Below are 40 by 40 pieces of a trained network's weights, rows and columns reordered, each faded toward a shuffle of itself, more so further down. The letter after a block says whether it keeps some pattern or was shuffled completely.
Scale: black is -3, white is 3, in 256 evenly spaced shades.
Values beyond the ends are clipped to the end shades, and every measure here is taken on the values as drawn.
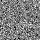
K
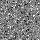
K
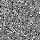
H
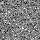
K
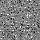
H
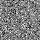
K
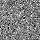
K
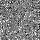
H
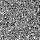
K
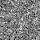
H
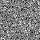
H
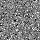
K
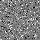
K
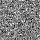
K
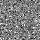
H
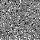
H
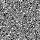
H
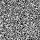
K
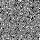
K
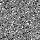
K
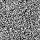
K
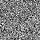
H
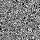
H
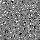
H
